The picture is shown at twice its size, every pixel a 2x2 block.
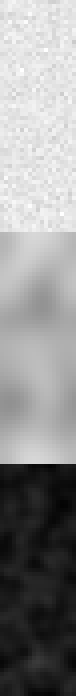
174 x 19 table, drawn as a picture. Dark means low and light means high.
It is made of 3 by 1 panels. Panel 1,1: very high, fine-grained, faint in contrast. Panel 2,1: high, smooth. Panel 3,1: very low, blotchy, faint in contrast.
